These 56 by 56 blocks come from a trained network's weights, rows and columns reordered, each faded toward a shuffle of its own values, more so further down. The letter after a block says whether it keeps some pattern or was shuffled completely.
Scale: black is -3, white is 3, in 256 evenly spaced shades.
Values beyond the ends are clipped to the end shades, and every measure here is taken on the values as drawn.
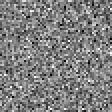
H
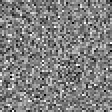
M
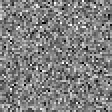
H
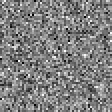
H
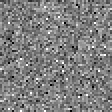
H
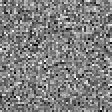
M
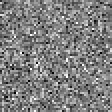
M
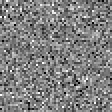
H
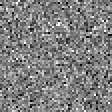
M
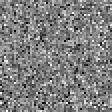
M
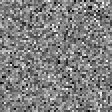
H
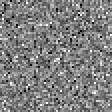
H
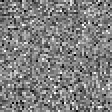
M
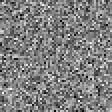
H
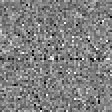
M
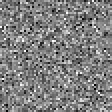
H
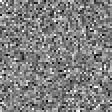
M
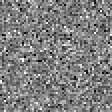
H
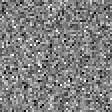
H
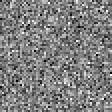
H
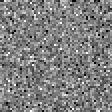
M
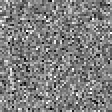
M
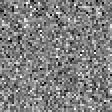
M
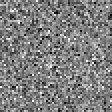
H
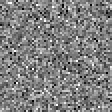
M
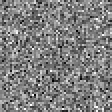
H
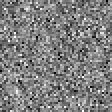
H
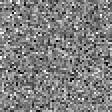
H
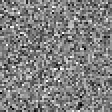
H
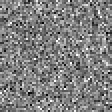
H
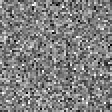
H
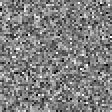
H
